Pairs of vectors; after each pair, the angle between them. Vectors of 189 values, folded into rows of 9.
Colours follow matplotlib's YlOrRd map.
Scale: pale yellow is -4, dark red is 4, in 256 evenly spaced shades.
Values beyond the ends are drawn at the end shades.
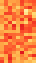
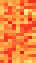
nearly parallel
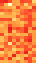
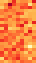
partly opposed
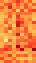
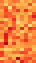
partly opposed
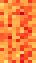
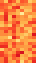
nearly opposite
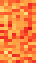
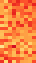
orthogonal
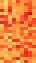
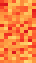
partly opposed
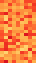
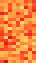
nearly parallel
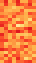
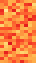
orthogonal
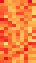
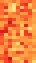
partly aligned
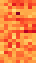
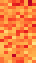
partly aligned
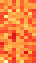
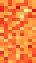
orthogonal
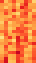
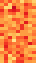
partly aligned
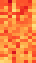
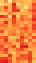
nearly opposite
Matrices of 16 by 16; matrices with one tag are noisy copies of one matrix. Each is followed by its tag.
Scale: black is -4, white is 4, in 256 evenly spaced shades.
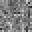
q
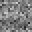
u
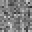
q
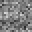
u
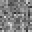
q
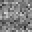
u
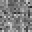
q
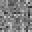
q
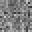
q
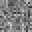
q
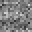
u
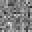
q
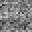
u
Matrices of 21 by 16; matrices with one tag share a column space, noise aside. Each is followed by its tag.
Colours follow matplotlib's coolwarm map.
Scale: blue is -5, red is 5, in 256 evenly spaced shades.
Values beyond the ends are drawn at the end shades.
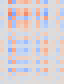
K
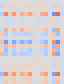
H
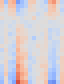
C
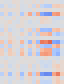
H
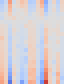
C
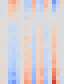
C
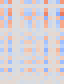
K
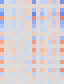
K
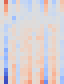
C
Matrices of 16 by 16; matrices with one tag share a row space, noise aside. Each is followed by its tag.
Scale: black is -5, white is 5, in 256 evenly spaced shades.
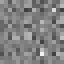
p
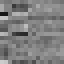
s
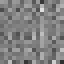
p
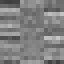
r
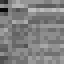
s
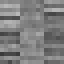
r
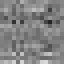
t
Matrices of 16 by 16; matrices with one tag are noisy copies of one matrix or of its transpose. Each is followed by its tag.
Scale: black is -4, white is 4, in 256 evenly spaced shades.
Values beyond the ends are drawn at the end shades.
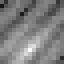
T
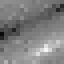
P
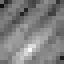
T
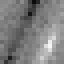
P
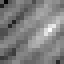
T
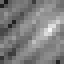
T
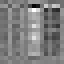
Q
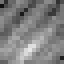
T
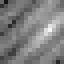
T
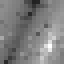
P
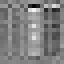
Q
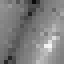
P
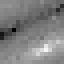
P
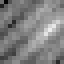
T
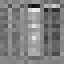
Q
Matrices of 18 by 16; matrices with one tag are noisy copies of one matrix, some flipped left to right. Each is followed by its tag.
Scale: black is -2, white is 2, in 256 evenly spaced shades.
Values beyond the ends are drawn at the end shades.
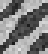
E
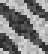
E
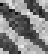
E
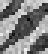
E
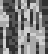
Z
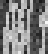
Z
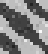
E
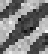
E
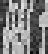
Z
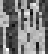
Z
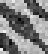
E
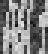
Z
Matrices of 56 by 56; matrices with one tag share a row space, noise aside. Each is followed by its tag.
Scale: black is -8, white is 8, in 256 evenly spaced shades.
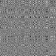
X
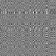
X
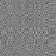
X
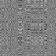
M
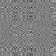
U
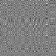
X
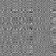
U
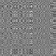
U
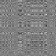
M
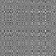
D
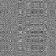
M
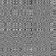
U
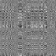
M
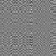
U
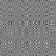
X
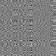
U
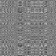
M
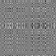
D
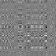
M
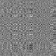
U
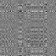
M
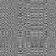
M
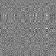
X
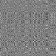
X
